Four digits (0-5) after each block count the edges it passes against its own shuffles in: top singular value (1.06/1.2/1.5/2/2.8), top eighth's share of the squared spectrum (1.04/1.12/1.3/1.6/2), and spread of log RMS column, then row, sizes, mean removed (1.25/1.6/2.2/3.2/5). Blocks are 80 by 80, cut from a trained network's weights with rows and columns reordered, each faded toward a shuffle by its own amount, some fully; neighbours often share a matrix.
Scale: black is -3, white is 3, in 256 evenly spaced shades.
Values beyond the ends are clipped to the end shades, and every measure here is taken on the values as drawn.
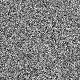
0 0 0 0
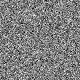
0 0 0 0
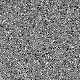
1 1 0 0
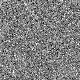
0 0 0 0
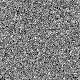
0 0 0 0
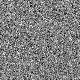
0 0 0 0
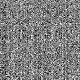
3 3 0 2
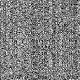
3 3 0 2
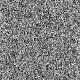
2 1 0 0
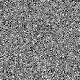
3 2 0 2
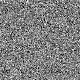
1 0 0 0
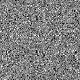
3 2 1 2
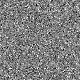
2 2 0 1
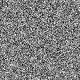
2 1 0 0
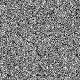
3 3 0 1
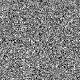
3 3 0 2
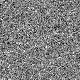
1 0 0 0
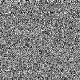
3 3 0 2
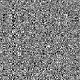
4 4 2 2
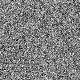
1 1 0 0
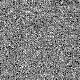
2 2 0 1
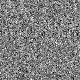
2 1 0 0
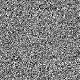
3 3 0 2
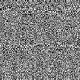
3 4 1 2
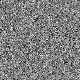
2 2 0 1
